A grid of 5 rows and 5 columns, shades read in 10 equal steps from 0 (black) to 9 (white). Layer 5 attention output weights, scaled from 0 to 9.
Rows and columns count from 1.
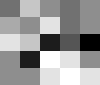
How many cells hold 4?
3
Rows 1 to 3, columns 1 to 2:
4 7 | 6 5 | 8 7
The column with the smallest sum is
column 5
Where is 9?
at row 4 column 3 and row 5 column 4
